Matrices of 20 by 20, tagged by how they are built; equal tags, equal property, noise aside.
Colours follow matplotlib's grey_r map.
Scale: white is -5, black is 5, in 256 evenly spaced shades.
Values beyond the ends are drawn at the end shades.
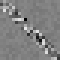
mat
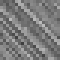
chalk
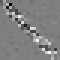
mat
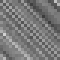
chalk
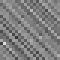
chalk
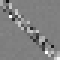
mat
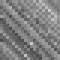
chalk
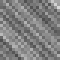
chalk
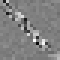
mat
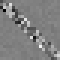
mat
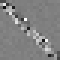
mat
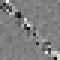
mat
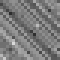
chalk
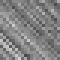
chalk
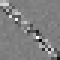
mat
